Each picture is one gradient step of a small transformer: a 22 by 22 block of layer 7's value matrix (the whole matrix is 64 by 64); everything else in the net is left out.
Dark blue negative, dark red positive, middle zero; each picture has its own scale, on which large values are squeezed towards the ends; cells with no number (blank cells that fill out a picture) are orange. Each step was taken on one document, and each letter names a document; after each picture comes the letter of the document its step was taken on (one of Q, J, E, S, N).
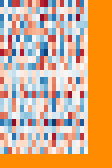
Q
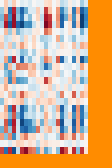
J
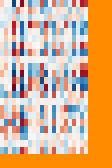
J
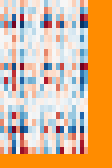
J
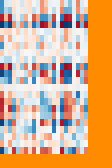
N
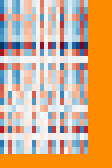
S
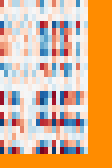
N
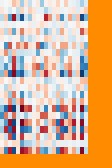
J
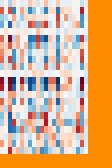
Q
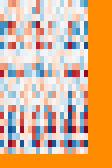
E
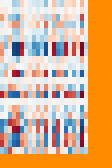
Q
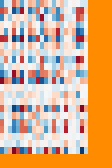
Q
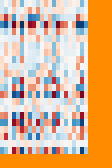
Q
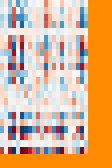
J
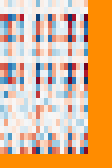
E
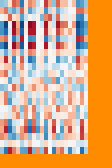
Q
